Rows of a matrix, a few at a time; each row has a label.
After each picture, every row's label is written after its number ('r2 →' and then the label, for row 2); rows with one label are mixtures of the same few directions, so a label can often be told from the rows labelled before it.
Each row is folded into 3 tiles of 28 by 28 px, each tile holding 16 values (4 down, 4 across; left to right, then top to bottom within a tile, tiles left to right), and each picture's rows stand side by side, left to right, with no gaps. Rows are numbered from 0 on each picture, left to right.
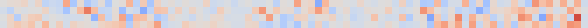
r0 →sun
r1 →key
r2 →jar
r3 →sun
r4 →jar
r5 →key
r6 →jar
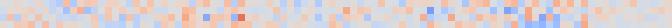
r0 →sun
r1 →key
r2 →jar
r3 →jar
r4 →sun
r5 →sun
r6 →key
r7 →sun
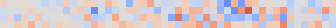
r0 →sun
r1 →sun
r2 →sun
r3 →sun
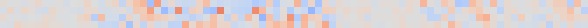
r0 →jar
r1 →sun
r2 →jar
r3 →key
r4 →sun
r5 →sun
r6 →sun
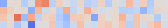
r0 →sun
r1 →key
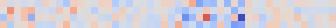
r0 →sun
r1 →jar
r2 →jar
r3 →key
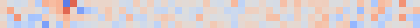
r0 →sun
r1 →key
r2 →sun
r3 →jar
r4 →jar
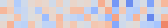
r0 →key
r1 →jar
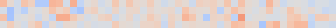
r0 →sun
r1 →jar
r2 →jar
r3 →key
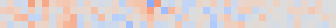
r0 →jar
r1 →sun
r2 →key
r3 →key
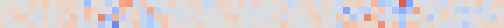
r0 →jar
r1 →sun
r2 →sun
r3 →sun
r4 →sun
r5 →key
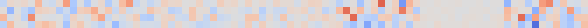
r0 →sun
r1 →sun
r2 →key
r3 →sun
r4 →sun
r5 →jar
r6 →sun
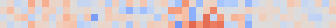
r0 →jar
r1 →key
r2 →key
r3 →sun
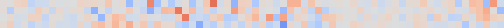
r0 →jar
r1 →sun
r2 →sun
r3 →sun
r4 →jar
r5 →sun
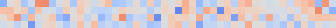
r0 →sun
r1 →jar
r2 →jar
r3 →sun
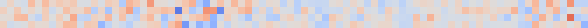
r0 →jar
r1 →jar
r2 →jar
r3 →jar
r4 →jar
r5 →key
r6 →jar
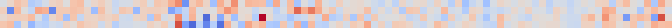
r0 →jar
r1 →jar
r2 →key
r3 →key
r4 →sun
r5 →jar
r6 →jar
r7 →jar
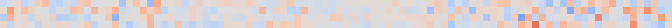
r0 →sun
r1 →sun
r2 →key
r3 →jar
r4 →sun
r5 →jar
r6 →sun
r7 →key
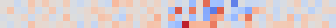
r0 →jar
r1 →jar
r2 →jar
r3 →key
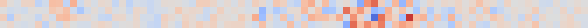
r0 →sun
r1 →jar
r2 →jar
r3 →sun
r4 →jar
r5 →sun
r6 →sun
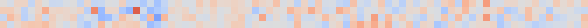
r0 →key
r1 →jar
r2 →jar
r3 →key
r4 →key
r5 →jar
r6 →key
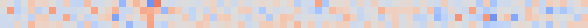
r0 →jar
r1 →sun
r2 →key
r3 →sun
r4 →key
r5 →jar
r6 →key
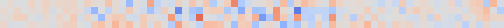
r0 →jar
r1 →sun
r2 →sun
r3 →key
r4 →sun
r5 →sun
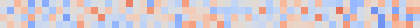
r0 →jar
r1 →sun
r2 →key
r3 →jar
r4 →key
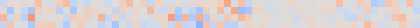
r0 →sun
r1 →sun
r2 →sun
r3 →key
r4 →sun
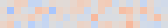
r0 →jar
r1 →key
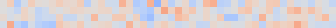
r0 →key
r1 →sun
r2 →sun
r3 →key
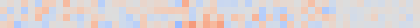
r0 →jar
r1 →key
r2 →key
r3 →sun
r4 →jar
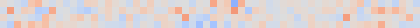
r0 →jar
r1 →key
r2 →sun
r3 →key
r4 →key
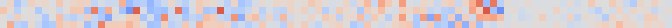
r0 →key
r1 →jar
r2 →jar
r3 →sun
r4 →jar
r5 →sun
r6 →jar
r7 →sun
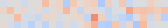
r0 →sun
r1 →key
